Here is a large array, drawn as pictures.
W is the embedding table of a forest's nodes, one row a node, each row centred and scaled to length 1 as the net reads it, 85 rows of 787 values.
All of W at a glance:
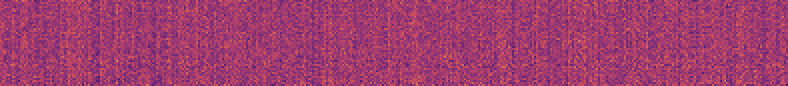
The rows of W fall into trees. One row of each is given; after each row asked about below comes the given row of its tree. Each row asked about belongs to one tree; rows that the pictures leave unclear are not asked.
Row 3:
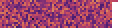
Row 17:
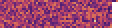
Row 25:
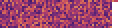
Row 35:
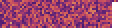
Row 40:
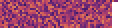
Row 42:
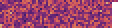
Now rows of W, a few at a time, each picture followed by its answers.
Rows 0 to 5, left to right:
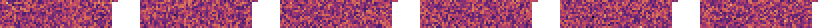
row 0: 42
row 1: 42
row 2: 40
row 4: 17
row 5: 42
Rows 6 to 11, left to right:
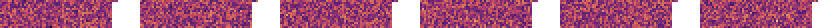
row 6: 3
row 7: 17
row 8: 3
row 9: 42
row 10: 42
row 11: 35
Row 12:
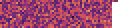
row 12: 40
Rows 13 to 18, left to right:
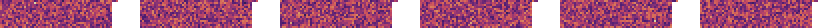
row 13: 17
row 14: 25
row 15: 35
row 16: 40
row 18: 40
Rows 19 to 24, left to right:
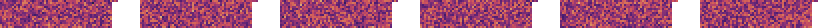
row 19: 42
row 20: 3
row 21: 35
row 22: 42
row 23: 25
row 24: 40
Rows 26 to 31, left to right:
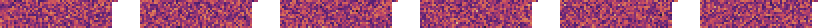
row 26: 42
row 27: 3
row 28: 17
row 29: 25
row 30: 25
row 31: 40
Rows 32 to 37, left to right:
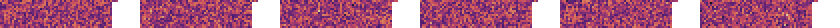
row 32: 42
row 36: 42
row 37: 35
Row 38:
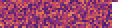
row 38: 17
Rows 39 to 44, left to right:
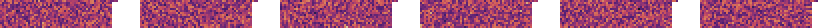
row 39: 3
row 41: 42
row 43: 40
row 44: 42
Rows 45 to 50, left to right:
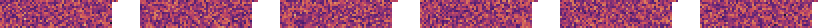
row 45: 40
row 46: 42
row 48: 40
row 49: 25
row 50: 3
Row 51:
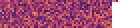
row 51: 40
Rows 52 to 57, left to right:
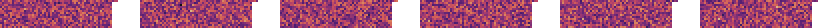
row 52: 3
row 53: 25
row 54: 25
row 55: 42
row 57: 42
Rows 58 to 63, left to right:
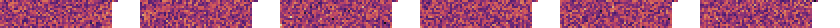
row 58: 40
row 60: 17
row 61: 17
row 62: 3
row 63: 42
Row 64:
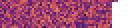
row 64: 35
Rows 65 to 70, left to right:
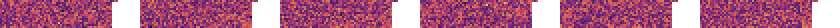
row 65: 35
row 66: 40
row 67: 40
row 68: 17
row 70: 40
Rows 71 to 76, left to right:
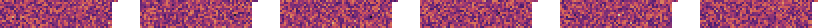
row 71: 25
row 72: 42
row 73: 3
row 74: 3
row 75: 17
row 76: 25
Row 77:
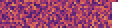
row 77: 25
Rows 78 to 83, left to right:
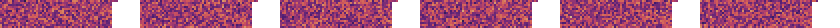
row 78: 3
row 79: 40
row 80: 25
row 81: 25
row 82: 40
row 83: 40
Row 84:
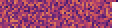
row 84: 3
